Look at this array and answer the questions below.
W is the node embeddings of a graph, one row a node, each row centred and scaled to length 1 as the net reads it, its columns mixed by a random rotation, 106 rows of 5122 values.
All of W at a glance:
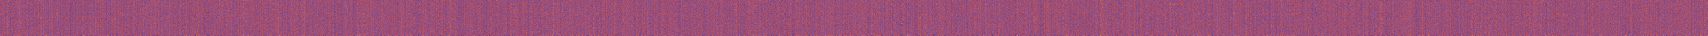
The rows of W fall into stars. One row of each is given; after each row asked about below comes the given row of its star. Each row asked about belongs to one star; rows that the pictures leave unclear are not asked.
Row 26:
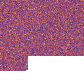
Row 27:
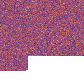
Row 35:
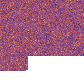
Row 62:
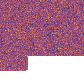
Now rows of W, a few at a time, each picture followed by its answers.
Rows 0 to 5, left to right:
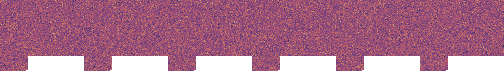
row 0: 62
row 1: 62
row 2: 35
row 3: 62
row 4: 35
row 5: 26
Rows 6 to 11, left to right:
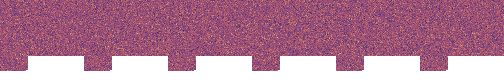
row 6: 27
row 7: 62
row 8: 26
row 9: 27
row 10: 27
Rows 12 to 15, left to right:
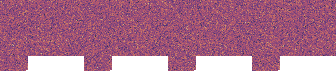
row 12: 27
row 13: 27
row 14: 27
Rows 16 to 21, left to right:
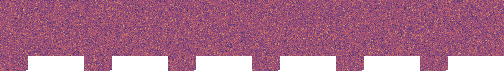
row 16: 26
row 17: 26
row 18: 62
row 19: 26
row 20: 35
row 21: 35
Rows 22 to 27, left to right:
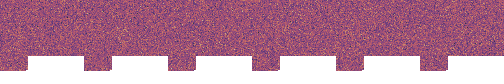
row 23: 62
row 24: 27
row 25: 62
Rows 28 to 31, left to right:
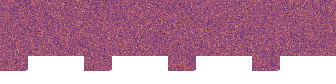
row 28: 27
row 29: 62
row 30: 62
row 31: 62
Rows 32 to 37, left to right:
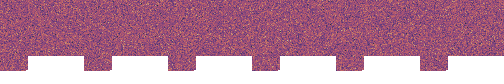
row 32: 27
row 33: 27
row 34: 26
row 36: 62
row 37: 27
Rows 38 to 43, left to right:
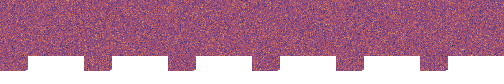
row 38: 27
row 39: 62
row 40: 62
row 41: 62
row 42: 62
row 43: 35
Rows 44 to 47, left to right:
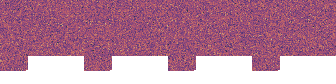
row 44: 62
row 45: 62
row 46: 62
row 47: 26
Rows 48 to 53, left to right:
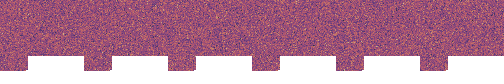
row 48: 26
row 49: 27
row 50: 62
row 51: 35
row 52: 35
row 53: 35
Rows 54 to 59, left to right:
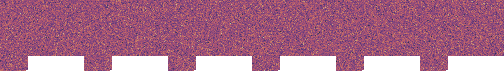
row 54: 26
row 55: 27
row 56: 35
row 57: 35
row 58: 27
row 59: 27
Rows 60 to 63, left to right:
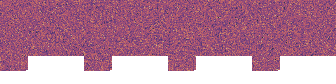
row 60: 27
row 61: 62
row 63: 62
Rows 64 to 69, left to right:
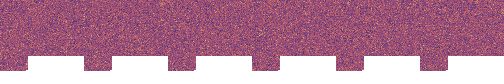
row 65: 26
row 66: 62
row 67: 26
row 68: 27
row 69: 26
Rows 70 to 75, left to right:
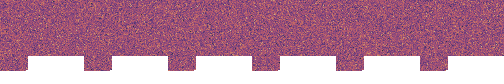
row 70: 27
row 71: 26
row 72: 62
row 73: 27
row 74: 62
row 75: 35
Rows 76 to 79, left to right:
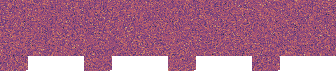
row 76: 35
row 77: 62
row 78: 27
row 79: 35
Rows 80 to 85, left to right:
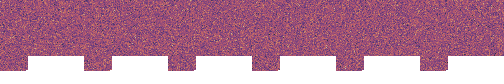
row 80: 62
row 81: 26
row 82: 26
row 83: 35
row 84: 26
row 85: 27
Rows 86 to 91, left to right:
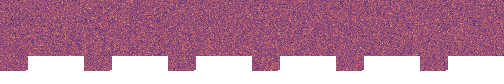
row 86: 62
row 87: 35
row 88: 62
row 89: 35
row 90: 27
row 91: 27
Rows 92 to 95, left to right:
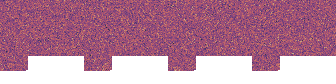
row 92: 26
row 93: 27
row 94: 27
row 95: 35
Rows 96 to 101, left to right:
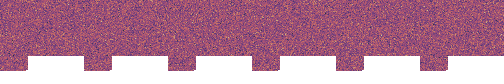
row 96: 35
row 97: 26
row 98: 27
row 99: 27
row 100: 62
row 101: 35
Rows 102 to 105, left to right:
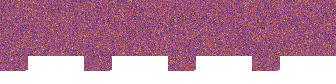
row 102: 35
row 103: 35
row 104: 62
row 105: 62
